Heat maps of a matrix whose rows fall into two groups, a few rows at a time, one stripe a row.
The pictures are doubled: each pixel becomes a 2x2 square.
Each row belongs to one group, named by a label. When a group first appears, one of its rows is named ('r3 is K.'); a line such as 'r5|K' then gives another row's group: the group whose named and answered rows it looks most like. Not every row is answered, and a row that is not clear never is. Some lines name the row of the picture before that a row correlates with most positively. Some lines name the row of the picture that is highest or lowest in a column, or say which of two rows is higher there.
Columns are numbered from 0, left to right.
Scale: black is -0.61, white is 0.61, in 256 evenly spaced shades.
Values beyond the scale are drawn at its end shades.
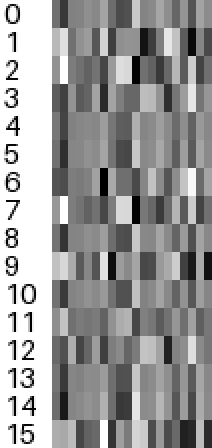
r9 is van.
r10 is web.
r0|web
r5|web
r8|web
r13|web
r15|van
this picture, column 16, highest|6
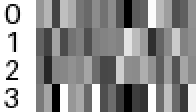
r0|van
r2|web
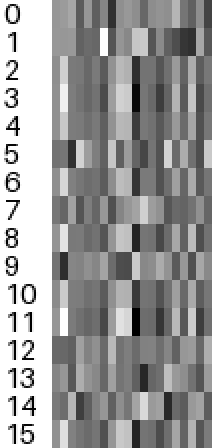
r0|van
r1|van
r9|web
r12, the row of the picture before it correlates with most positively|3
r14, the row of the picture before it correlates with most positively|1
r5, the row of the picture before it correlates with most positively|3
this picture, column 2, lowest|5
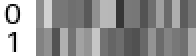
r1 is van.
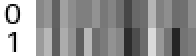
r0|van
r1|van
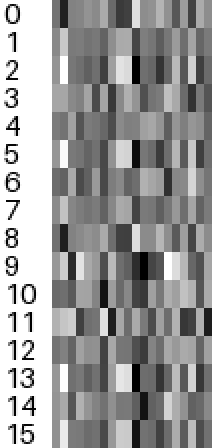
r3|van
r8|web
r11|van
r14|van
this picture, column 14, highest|9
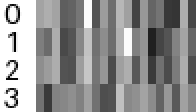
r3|web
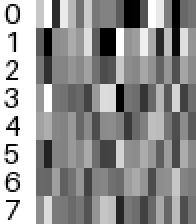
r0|van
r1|web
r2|web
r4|van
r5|web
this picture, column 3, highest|0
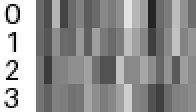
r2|web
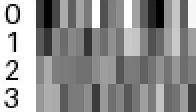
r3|van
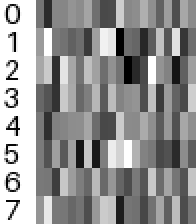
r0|web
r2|van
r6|van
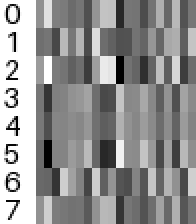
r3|web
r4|web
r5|web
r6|van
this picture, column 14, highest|6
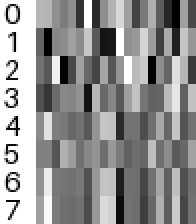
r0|van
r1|web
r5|van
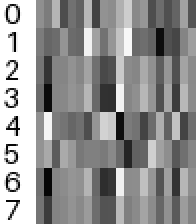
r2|web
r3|web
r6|web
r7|web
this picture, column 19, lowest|0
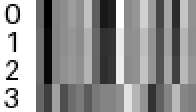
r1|web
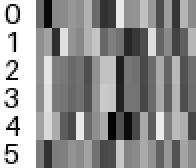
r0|web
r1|van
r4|van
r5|web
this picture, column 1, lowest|0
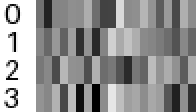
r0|web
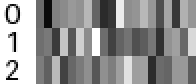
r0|web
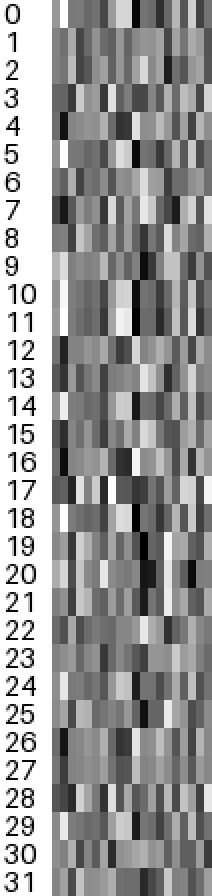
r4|web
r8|van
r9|van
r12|web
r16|web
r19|van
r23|van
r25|van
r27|web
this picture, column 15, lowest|7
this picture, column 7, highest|17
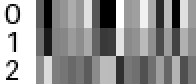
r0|web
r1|web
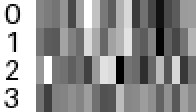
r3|web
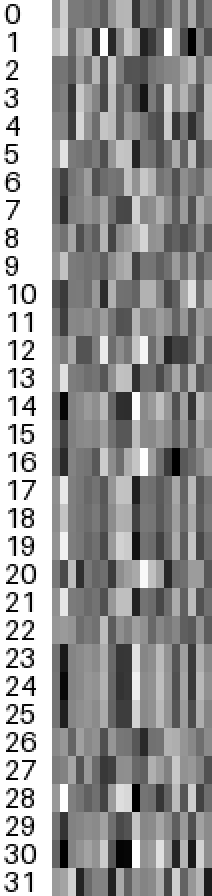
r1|van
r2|van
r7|web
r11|web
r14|web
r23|web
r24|web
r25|web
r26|van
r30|web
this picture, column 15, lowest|16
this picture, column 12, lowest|1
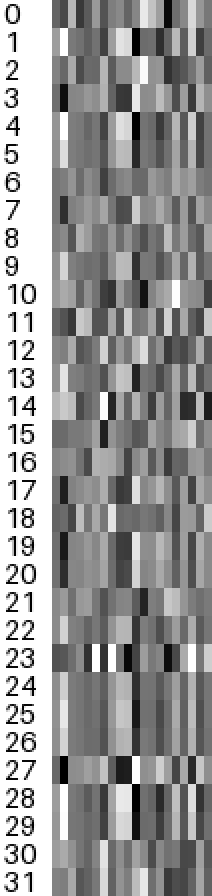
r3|web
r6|van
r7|web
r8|van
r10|van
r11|van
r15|van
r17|web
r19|web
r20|web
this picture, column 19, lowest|14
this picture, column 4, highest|11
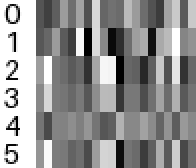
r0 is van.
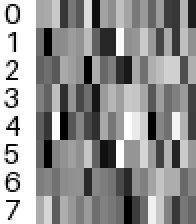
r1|web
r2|van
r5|web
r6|van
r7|van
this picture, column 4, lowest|4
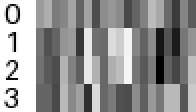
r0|van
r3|van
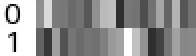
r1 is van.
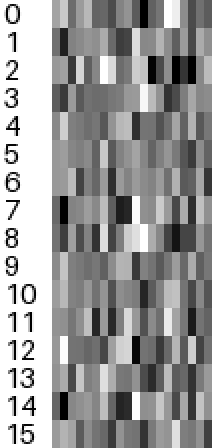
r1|web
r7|web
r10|van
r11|van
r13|van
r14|web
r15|van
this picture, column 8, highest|12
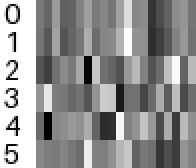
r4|web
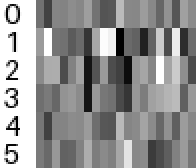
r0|web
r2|van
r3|van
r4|web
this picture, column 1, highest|1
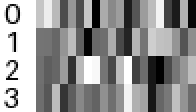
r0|van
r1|van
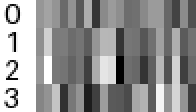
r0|van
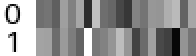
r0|van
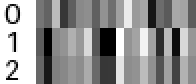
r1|web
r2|web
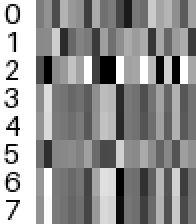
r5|web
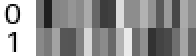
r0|web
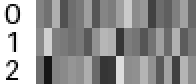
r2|web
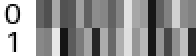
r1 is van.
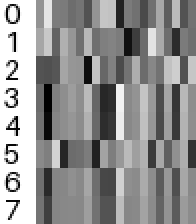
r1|van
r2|van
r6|web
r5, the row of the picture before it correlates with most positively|1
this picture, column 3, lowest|5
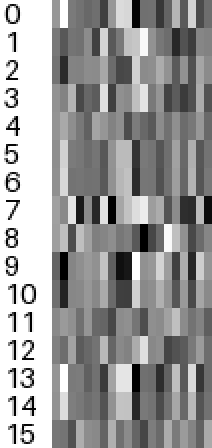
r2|web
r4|van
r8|van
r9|web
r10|web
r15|van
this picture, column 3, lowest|7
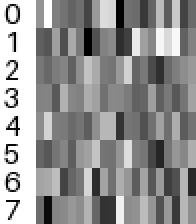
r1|van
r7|web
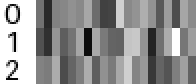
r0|web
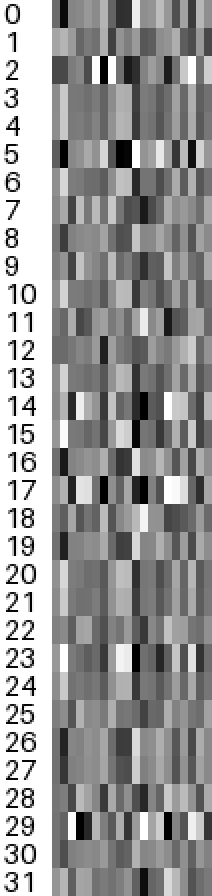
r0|web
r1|van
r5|web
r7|van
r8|web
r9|van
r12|van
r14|van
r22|van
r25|van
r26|web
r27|web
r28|van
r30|web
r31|van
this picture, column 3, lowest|29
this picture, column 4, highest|17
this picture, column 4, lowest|29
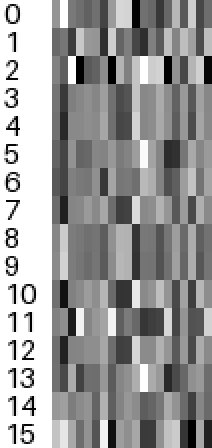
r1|van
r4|web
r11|van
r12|web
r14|van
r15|van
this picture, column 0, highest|15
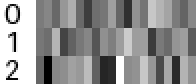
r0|van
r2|web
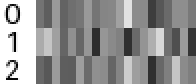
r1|van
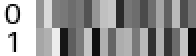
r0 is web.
